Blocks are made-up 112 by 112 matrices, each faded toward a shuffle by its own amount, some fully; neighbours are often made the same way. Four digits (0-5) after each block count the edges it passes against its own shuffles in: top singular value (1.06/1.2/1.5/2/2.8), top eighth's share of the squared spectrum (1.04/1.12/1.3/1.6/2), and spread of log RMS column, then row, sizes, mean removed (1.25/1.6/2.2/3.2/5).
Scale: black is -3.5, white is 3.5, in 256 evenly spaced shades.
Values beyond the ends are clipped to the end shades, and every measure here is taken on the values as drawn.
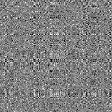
5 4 3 3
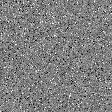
0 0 0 0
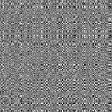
5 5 4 4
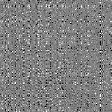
5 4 3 3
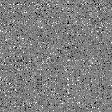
4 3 1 2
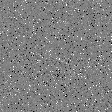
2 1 0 0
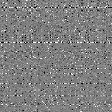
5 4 1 3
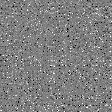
3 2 1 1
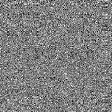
4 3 2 2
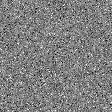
2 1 0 0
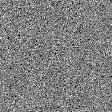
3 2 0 0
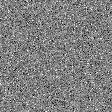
1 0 0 0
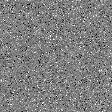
1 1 1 1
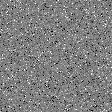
0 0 0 0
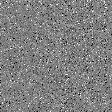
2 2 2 1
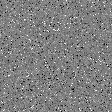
0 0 0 0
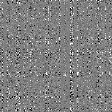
3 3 4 3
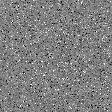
1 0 0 0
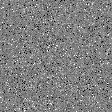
1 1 1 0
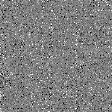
2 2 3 2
